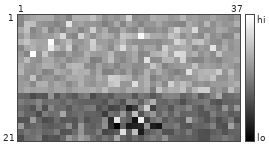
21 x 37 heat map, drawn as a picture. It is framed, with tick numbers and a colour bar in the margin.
An odd patch, rougher than its surroundings, sits in the bottom middle. The bottom middle is the roughest part. There are no regular stripes. The top part is higher, up to a seam about 60% of the way down.
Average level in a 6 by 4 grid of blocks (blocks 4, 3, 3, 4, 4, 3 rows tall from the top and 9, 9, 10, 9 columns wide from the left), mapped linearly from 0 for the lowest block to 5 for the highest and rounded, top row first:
4 4 4 4
5 4 5 4
4 4 4 4
3 4 4 4
1 1 1 1
1 1 0 0
